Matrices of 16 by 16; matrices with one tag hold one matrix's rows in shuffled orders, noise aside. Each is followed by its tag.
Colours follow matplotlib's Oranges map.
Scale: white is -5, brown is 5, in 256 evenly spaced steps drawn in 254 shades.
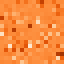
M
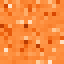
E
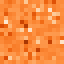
E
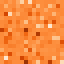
E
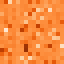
E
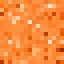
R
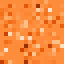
E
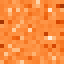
R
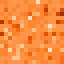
R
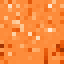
R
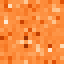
E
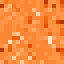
R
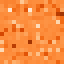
M
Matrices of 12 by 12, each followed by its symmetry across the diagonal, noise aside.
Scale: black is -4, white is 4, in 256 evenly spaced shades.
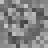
symmetric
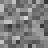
neither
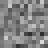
neither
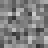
antisymmetric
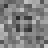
symmetric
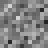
symmetric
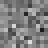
antisymmetric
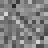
antisymmetric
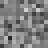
antisymmetric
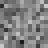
neither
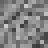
symmetric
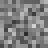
antisymmetric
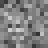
neither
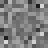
symmetric
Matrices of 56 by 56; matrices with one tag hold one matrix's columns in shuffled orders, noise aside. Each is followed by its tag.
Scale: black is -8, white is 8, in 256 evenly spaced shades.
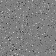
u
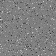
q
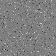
u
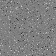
q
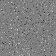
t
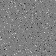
u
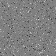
q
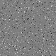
q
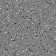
u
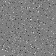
q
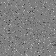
t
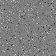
u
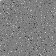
u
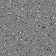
u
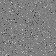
t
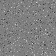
t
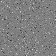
q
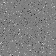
t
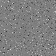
q
